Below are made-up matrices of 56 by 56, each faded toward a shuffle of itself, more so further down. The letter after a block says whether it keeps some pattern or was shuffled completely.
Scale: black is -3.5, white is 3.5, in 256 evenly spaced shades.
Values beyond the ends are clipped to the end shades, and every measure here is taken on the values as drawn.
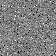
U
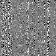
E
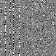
E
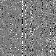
E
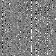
E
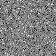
U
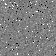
U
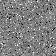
U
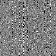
E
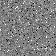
U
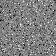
U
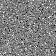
U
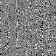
E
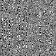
E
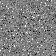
U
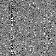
E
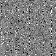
E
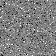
U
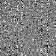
E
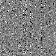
E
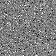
U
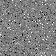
U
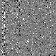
E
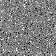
U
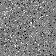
U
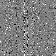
E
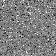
U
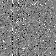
E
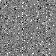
E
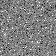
U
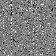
E
